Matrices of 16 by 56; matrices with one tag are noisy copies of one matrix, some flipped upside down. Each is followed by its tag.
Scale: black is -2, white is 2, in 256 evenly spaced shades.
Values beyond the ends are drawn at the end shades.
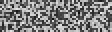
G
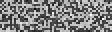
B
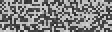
B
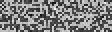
B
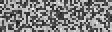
G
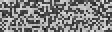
B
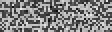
B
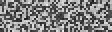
G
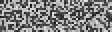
G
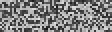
B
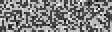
G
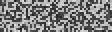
G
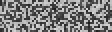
G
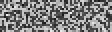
G
